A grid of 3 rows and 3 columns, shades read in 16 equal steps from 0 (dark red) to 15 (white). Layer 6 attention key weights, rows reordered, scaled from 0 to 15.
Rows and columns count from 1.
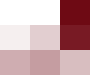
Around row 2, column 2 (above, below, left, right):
15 9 14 1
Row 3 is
10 9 11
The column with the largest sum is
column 1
